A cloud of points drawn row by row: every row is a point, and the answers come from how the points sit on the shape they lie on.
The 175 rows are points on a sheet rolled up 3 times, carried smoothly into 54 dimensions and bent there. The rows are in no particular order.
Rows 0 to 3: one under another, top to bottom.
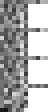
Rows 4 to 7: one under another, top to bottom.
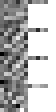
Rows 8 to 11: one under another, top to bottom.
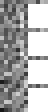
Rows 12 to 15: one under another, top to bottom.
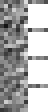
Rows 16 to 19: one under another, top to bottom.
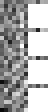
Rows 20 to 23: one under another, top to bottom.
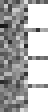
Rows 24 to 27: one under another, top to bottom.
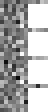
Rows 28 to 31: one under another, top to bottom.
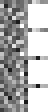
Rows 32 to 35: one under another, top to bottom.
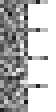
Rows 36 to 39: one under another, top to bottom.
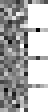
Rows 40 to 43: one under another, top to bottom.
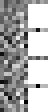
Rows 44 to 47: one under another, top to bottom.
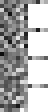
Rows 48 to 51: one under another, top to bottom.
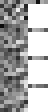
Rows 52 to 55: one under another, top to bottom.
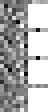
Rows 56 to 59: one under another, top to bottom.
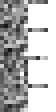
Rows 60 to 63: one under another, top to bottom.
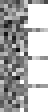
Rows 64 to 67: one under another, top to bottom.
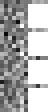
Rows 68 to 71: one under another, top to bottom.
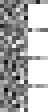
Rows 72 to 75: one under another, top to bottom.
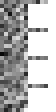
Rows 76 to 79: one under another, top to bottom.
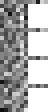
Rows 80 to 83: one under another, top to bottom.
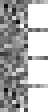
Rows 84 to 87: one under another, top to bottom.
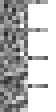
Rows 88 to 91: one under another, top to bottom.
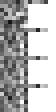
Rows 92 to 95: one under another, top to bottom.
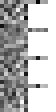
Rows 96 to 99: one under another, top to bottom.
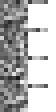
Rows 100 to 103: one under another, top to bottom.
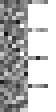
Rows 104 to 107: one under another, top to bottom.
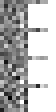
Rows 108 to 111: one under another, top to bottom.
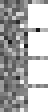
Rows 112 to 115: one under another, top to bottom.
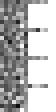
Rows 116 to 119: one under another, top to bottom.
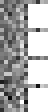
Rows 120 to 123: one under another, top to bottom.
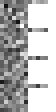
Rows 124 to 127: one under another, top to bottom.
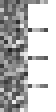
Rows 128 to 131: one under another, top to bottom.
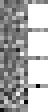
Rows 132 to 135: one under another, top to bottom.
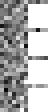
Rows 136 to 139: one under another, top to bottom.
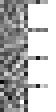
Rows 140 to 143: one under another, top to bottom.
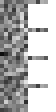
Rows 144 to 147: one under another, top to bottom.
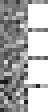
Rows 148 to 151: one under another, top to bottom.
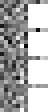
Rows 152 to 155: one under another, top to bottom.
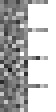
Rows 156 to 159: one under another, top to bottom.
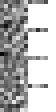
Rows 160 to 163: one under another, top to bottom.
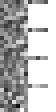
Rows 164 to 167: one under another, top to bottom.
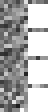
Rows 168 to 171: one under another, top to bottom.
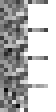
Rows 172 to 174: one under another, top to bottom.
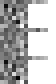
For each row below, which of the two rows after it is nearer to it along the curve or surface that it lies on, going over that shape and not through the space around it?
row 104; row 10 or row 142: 142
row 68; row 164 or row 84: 164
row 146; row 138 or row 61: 138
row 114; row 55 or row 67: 55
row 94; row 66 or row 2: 66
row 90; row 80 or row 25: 25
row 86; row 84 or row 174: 84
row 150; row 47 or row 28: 28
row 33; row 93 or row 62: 62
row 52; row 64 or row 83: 83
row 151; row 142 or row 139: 142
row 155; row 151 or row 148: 151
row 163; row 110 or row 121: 121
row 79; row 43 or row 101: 43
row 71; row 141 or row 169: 169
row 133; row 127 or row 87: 87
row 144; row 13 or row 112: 112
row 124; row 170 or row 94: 170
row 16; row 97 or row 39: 97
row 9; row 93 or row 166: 93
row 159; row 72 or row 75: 75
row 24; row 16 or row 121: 16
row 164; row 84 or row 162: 84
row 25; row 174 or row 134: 174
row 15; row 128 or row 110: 128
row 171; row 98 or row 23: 98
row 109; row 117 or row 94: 94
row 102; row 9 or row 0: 0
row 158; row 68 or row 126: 126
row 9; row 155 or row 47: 155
